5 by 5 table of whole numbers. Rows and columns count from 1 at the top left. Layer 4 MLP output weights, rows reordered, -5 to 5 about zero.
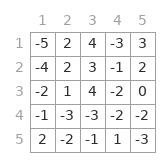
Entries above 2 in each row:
2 1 1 0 0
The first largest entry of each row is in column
3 3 3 1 1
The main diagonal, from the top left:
-5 2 4 -2 -3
